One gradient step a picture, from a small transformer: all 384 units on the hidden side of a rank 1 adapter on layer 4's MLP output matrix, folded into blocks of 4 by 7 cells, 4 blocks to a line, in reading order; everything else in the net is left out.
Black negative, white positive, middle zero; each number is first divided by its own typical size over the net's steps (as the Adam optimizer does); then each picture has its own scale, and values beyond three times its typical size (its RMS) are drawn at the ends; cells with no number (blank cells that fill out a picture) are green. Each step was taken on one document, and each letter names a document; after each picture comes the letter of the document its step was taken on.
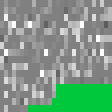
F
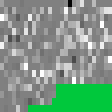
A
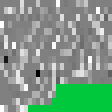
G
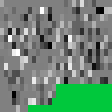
A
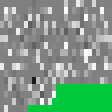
F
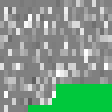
F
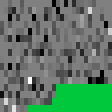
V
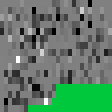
V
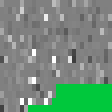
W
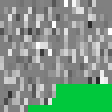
V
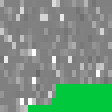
W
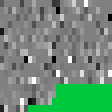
W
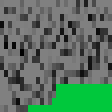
G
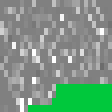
W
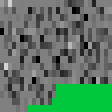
A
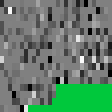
G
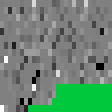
W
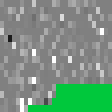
W
